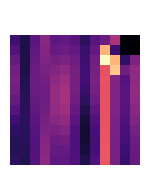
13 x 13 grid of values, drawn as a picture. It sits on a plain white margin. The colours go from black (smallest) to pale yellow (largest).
Grain: streaks running down. Roughest part: top right. Odd patch: rougher, in the top right. Histogram: skewed, a long tail of high values. Average level on the scale: 30%.
